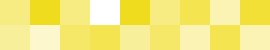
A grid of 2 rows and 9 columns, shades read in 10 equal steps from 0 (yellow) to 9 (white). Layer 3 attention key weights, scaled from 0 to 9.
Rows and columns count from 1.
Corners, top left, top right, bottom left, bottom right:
4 1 5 6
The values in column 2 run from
0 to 7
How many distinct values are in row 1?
6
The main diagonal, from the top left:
4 7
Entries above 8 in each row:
1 0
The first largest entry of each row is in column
4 2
